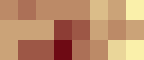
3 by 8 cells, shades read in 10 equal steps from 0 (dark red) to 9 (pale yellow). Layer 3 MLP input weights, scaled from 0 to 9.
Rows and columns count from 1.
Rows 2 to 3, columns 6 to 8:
6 5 6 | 5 8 9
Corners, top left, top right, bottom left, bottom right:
5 9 6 9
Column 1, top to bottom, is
5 6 6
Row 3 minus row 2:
0 -3 -3 -2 1 -1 3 3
